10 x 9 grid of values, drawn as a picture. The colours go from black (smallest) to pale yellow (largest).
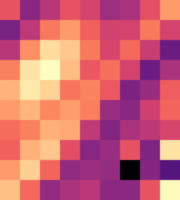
Values change most from cell to cell in the bottom right. In the bottom right lies a patch that is rougher than the rest. The middle left is the ninth with the highest average.
